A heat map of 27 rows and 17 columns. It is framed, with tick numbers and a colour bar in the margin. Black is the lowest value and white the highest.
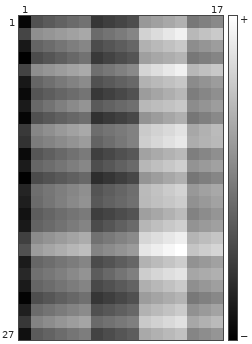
The bottom right is the ninth with the highest average. The histogram is bell-shaped. There is an overall slope up to the right. Upright stripes repeat 2 times across the table.
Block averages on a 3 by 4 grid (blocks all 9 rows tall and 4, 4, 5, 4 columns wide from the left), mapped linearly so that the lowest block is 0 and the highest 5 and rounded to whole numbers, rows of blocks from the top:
0134 | 0144 | 1245
